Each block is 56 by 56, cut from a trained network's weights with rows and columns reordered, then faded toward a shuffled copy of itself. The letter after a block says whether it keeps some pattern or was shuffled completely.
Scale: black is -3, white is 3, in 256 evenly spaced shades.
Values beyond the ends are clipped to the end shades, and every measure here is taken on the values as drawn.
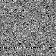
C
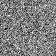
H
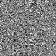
C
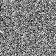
H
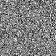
C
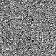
C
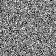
H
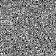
C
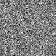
C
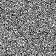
H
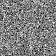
H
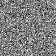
H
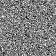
H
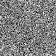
H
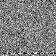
C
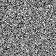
H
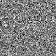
C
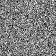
H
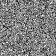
H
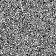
H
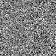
C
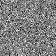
H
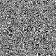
C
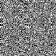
C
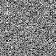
C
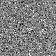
H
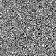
C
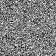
H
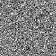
C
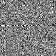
C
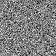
H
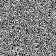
H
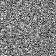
C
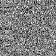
C
